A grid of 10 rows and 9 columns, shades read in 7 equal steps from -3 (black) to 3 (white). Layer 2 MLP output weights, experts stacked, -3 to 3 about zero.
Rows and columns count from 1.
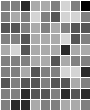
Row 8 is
-1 0 -1 -1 0 -1 -1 1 0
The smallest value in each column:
-1 -2 -2 -1 -1 -1 -2 -1 -3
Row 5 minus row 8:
2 2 0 2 1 2 -1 0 1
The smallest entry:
-3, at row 1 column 9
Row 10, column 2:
-2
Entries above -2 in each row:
7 9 9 9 8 9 8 9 6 7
